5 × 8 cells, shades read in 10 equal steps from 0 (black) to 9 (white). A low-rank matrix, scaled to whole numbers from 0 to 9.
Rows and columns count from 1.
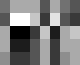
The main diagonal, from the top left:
4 9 0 3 6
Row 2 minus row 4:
-3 8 8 4 -4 6 -3 -4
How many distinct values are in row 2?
5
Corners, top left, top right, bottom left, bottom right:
4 3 5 6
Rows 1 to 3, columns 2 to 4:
6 6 6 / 9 9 7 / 0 0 2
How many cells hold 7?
3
